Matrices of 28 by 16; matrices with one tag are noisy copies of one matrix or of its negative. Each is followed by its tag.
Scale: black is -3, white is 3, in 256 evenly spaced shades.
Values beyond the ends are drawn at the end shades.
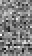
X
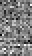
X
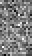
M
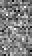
M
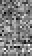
X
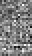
X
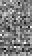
X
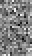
M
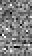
X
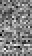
X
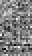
X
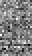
X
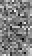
M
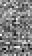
X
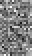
M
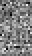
X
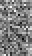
M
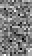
M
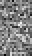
M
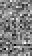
X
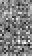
X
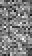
M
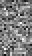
M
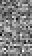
X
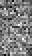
M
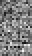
X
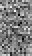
M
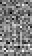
X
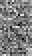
M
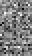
X
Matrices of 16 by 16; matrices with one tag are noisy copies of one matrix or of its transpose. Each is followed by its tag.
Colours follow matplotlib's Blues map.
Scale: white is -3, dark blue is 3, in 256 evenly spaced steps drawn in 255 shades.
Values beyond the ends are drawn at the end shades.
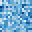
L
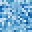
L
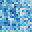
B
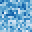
B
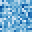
L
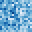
B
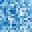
B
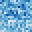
B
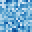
L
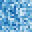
B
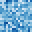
L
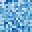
L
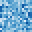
L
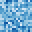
L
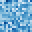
L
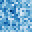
B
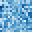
L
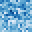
B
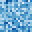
L
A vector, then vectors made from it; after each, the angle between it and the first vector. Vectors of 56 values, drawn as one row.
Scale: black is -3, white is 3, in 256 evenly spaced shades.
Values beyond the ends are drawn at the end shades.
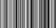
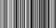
nearly parallel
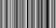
partly aligned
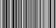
orthogonal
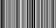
orthogonal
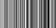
nearly parallel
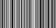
orthogonal
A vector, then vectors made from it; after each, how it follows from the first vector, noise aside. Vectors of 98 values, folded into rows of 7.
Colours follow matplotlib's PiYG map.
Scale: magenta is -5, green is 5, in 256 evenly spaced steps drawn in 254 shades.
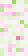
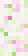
reversed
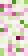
scaled up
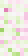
wrapped around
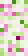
scaled up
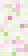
reversed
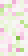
sign-scrambled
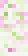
wrapped around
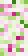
scaled up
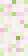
sign-scrambled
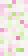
sign-scrambled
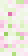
wrapped around
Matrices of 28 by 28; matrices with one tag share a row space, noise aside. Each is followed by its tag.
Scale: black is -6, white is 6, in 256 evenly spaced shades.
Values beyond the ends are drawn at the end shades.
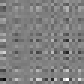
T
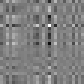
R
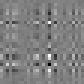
R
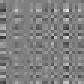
T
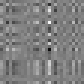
R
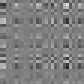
T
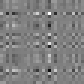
R
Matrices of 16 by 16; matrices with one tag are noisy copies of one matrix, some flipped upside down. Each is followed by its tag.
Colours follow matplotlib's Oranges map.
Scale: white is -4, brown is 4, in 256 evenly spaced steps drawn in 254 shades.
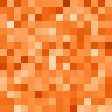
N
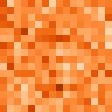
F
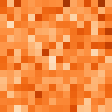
N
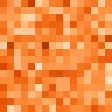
F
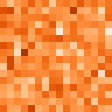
F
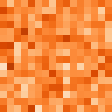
F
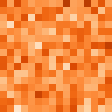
N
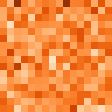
N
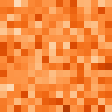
N
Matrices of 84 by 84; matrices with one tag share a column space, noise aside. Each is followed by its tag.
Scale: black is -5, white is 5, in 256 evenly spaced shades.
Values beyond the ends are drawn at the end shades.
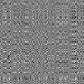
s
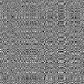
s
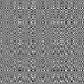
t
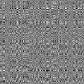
t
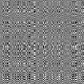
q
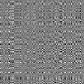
s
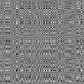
t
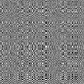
q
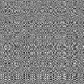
q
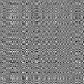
s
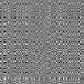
s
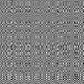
q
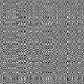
s
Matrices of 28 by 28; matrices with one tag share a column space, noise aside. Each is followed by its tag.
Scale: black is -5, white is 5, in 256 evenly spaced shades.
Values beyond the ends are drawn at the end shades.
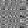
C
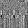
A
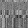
A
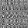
C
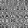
C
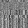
A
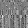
A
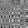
C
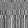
A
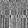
A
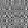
C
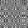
C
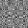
C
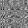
C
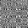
C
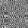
C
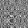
C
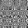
C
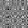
C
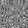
C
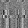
A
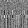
A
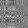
C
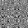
C
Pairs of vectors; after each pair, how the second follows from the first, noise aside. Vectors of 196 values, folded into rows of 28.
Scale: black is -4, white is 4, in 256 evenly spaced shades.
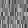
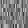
wrapped around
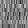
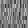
sign-scrambled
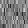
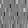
partly zeroed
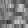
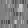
partly zeroed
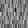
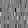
partly zeroed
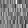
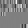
partly zeroed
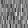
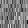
sign-scrambled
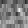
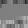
partly zeroed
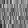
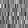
shuffled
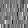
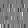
partly zeroed
